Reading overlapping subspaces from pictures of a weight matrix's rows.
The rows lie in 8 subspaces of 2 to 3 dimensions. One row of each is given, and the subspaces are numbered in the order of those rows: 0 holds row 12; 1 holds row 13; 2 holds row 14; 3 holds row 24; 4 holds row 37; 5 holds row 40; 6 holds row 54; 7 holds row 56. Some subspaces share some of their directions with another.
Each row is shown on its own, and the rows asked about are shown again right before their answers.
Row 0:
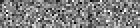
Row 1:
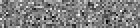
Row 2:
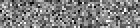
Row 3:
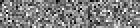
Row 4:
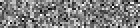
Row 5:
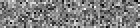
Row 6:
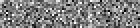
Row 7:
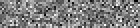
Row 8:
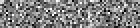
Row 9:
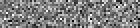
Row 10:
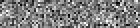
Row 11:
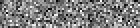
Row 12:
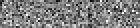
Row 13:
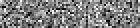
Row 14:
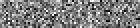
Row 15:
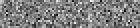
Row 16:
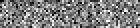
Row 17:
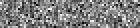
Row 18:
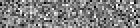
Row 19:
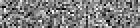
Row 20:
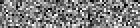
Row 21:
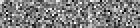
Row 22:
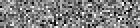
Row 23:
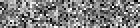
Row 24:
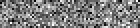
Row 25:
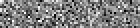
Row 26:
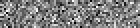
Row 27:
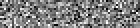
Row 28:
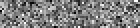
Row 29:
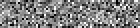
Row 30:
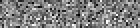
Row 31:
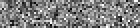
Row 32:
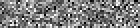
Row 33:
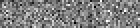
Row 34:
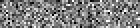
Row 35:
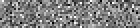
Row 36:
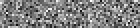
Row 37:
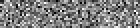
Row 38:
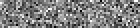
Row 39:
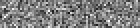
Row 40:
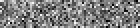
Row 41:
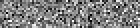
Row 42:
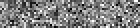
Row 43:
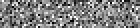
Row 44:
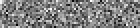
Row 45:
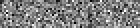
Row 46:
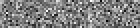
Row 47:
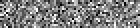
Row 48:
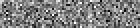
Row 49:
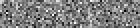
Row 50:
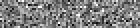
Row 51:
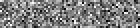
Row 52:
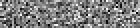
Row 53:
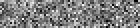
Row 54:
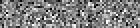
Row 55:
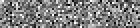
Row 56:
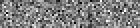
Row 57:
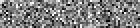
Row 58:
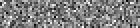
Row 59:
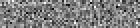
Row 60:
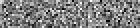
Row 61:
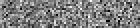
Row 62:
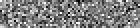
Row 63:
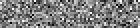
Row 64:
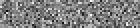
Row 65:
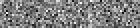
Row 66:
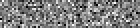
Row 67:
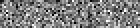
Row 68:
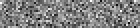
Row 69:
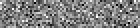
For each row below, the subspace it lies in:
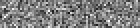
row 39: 1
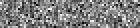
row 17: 2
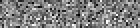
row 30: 6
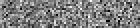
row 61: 1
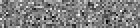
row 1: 6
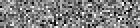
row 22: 1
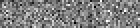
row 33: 4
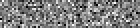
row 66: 6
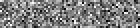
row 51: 3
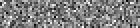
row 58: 5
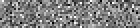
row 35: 6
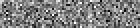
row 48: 4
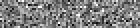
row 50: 6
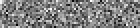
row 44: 7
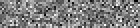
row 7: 2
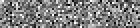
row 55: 6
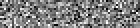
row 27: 0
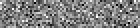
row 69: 3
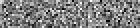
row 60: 1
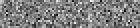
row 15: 5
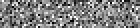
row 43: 6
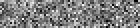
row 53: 2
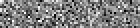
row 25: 1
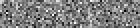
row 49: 1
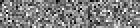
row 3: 6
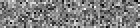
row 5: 4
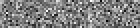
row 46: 2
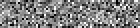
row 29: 2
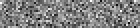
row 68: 3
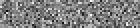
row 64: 1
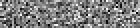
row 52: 0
